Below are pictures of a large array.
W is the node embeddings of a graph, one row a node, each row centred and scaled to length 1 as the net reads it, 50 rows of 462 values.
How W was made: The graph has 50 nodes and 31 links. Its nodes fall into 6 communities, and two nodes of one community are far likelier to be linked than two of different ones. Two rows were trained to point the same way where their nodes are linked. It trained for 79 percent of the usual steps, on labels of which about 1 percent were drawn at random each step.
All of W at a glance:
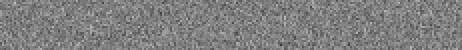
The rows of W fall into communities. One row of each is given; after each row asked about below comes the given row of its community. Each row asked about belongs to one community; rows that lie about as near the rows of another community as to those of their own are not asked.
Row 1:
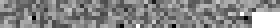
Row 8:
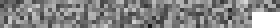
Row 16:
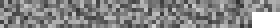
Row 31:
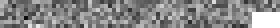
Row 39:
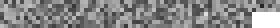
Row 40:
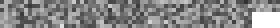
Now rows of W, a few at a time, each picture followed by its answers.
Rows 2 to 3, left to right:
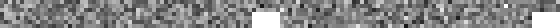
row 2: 39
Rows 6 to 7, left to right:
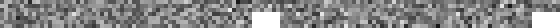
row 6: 40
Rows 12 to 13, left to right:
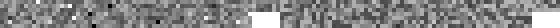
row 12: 40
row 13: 1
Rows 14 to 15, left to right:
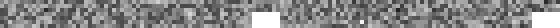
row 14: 40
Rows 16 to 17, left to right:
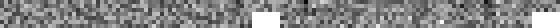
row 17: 31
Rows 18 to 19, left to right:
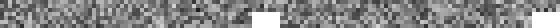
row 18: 16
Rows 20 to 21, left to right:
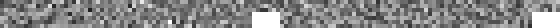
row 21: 16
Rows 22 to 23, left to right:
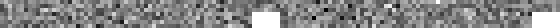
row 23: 40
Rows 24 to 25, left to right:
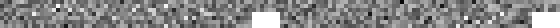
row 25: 16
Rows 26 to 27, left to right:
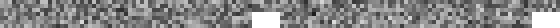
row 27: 31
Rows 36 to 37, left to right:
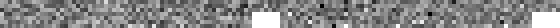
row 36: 31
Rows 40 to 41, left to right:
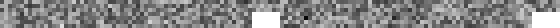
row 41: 31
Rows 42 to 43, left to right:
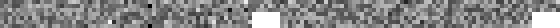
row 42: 8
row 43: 16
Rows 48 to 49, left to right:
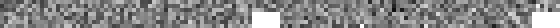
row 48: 8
